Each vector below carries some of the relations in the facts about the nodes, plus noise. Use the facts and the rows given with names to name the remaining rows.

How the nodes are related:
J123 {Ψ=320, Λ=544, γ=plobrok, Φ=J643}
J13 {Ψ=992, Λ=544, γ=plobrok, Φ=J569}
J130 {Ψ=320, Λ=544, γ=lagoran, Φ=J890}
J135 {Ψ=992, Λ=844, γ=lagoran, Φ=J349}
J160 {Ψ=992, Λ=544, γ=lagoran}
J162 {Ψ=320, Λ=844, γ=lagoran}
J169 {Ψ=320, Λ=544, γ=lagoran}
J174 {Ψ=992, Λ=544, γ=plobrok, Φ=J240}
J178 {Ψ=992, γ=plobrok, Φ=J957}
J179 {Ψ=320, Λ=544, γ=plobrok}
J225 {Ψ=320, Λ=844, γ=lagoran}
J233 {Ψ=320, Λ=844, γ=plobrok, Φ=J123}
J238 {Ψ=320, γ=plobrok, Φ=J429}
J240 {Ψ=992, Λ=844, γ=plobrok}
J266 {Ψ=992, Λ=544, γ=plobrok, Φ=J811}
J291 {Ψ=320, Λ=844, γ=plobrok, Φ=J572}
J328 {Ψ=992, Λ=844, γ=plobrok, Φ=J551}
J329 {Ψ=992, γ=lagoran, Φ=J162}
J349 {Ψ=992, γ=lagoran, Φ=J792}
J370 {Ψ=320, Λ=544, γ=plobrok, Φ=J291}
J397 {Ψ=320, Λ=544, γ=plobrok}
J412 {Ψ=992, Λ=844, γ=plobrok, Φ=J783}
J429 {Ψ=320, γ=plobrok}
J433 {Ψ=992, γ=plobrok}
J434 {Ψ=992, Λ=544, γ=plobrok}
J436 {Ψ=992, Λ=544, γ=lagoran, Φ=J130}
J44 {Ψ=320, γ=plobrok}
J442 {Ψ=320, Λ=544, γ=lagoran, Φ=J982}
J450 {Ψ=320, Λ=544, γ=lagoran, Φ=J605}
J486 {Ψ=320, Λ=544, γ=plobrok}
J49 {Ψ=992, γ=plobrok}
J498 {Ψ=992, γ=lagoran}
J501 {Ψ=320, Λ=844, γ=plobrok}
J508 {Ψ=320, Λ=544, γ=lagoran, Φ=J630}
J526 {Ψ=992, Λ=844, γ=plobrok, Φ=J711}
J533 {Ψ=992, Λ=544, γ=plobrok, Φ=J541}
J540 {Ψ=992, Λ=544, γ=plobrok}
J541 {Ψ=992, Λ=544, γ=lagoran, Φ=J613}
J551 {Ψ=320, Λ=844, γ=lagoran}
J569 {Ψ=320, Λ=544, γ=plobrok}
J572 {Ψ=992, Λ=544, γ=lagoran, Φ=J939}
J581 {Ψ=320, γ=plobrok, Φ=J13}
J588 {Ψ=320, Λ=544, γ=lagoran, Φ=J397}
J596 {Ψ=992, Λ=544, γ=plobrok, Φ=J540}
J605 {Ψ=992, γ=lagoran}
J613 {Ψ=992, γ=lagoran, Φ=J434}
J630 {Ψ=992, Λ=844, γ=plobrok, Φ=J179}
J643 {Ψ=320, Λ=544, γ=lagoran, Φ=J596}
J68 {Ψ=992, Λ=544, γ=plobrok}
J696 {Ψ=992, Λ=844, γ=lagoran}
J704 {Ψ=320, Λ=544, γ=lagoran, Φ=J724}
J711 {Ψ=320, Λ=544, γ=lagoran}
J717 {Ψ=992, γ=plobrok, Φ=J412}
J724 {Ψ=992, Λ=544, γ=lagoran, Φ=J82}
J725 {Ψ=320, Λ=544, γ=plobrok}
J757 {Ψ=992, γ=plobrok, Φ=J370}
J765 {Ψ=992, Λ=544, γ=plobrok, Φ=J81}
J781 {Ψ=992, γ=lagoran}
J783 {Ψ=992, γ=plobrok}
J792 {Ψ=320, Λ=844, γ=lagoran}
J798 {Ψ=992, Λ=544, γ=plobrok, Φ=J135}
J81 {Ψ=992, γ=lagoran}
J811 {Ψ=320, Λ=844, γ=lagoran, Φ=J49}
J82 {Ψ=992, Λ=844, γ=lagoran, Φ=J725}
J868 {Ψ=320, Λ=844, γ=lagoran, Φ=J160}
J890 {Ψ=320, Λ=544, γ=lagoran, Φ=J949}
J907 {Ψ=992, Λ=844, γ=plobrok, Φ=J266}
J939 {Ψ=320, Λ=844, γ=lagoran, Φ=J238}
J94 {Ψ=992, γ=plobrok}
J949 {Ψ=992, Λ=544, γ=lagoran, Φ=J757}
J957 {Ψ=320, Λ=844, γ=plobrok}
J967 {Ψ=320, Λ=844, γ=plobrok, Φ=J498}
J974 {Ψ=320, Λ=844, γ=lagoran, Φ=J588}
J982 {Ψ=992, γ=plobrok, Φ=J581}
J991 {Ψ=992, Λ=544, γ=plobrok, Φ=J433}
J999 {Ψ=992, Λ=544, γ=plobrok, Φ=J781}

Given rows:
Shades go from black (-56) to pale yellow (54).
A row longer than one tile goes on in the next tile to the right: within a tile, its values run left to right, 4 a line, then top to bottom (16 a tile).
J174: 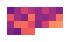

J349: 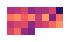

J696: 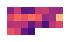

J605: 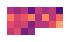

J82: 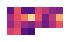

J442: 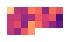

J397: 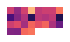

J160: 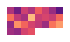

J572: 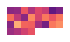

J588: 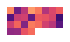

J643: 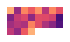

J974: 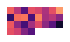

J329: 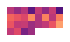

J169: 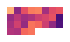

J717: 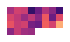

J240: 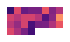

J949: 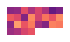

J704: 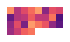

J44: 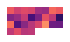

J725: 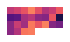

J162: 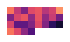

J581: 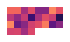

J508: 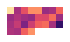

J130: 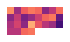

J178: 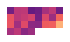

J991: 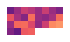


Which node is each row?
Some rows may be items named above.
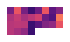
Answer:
J412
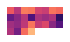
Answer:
J123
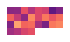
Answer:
J572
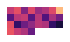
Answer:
J967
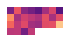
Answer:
J982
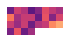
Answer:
J49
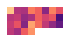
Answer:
J442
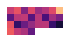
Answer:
J967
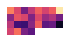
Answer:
J811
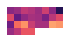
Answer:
J434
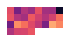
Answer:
J541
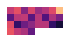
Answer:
J967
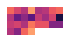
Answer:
J569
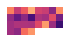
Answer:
J179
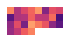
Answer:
J704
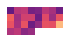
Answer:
J433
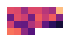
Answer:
J939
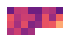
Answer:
J94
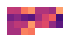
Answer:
J370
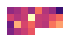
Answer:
J724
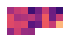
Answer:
J783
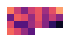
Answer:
J868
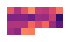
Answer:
J486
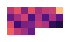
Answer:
J957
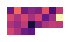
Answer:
J630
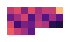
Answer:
J957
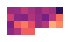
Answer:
J533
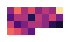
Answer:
J291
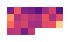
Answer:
J982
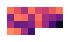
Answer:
J792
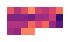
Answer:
J486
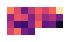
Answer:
J811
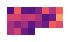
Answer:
J907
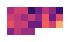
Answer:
J717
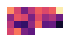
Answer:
J811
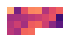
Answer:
J711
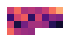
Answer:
J233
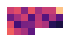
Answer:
J957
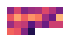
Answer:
J135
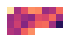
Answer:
J508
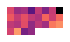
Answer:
J613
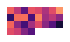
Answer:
J974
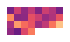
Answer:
J13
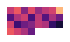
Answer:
J501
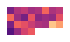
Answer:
J266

